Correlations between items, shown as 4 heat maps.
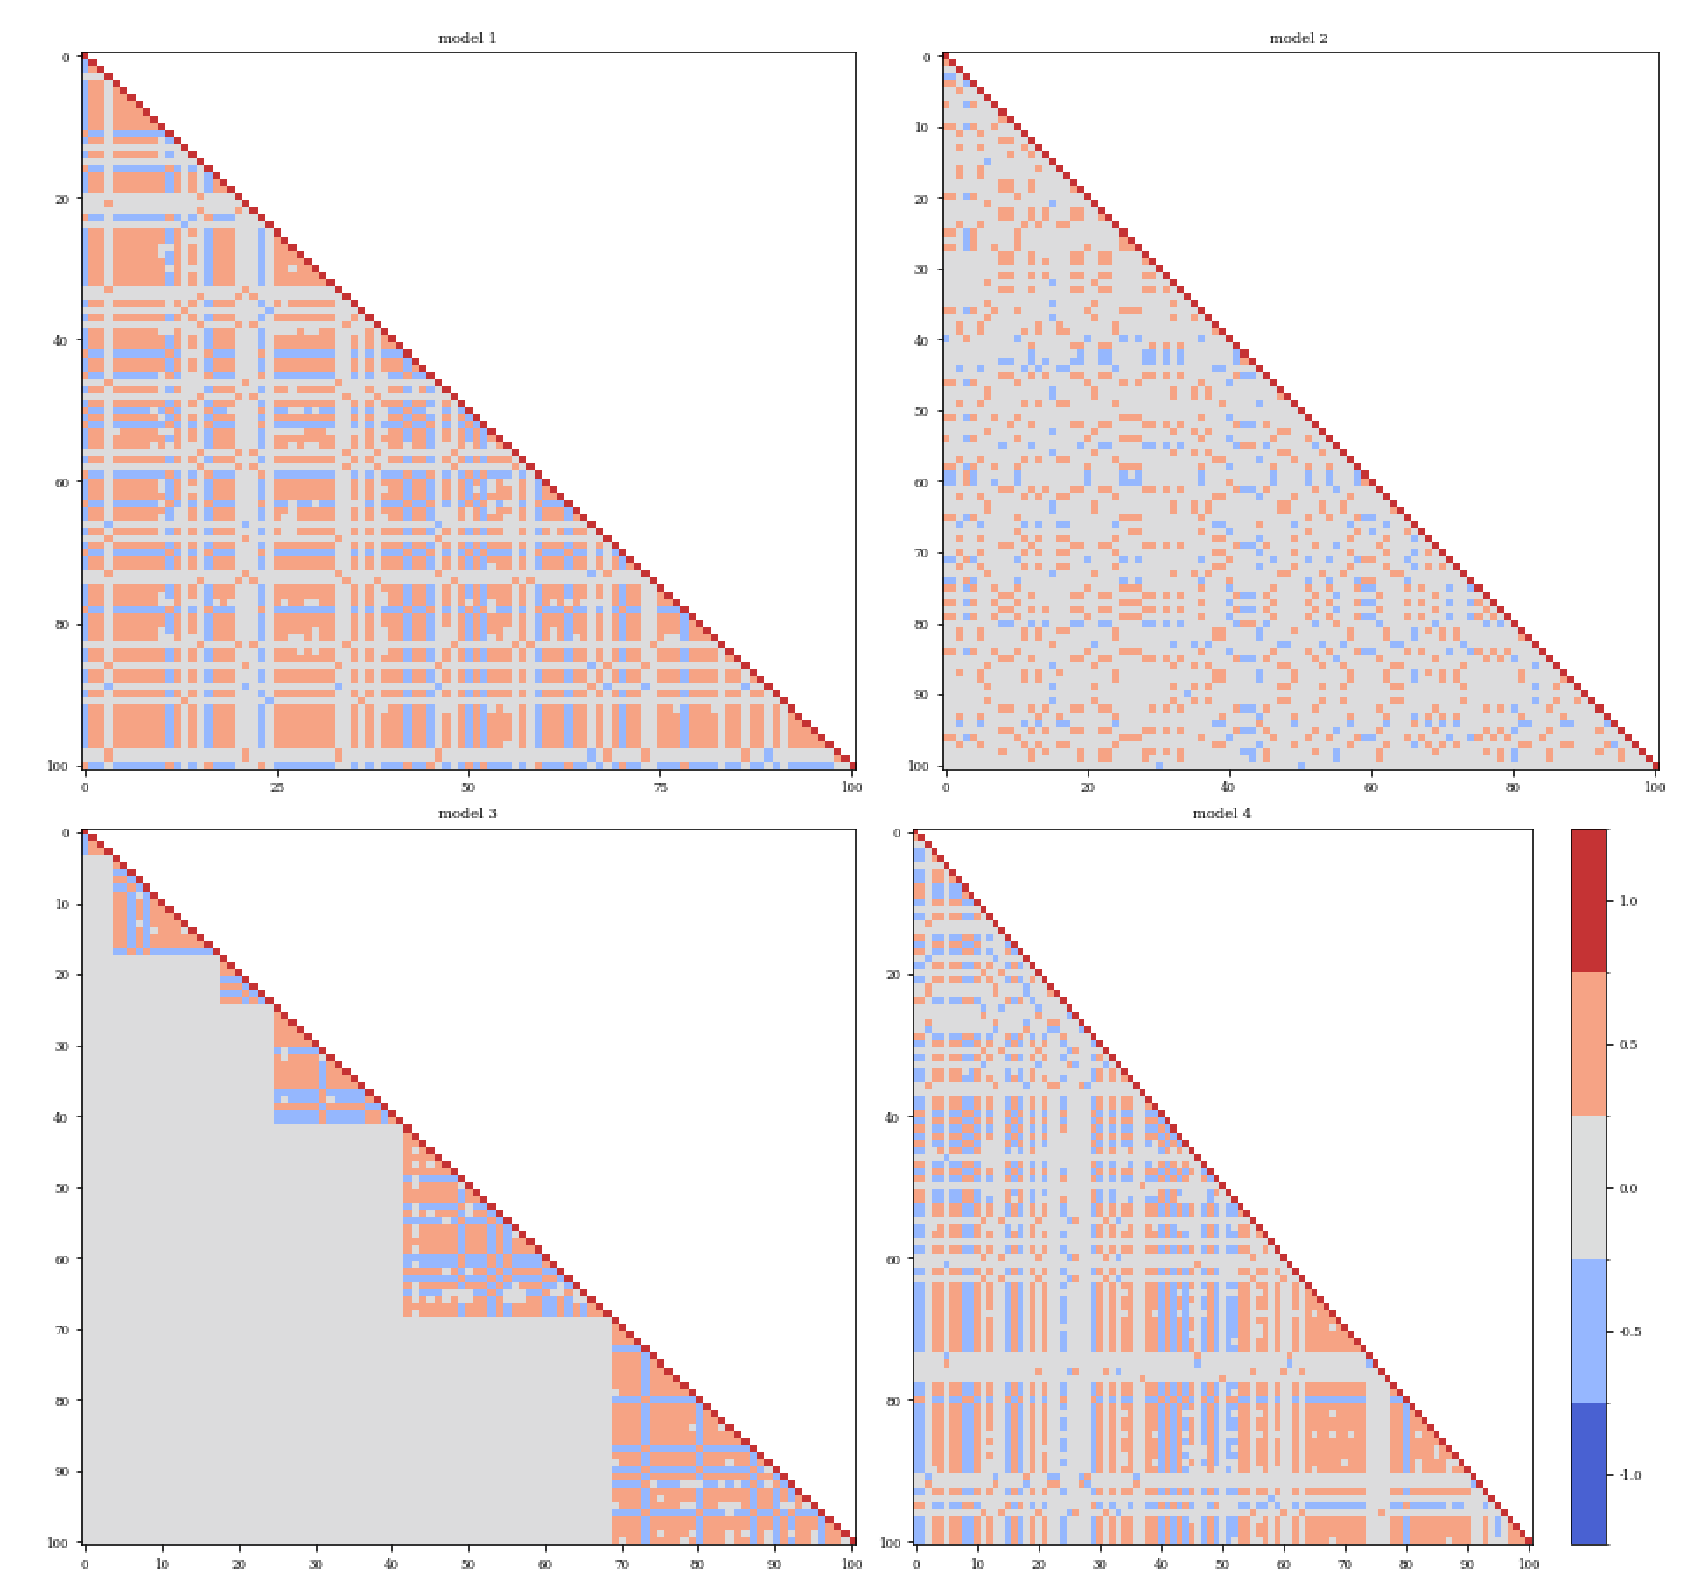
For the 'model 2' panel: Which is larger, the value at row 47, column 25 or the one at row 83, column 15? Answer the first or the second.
the second
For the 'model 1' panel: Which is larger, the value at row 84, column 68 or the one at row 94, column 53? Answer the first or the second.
the second
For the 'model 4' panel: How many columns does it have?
101
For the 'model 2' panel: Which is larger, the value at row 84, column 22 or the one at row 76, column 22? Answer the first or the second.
the second
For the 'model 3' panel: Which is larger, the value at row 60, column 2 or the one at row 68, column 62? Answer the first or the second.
the second
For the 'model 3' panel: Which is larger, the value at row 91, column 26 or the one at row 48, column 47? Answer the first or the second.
the second
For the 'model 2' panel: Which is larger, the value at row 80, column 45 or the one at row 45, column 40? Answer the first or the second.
the second
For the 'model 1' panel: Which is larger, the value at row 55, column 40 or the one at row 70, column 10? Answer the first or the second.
the first
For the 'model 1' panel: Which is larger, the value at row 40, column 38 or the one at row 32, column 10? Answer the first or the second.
the second
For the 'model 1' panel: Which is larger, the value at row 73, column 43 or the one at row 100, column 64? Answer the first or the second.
the first
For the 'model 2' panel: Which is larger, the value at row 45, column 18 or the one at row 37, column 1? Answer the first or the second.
the first
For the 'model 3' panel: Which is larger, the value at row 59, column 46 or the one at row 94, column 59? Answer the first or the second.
the first
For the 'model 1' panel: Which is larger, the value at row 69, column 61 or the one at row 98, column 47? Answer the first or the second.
the first
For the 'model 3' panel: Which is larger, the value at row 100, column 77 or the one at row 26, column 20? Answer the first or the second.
the first
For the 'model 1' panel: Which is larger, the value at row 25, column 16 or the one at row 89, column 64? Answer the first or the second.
the second
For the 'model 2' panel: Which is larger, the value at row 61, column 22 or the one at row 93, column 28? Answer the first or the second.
the first
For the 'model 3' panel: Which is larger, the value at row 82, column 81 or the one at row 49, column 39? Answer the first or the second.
the first
